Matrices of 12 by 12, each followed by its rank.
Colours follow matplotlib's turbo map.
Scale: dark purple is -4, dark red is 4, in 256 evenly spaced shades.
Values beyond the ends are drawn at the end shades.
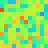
full rank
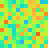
full rank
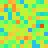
full rank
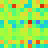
two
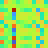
two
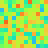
full rank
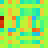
two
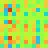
two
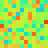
full rank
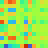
two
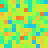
full rank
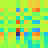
two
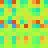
two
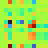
two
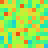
full rank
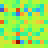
two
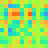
two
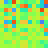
two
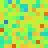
full rank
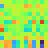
two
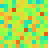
full rank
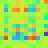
two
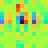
two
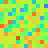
full rank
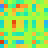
two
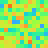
full rank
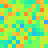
full rank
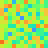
full rank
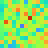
full rank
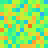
full rank
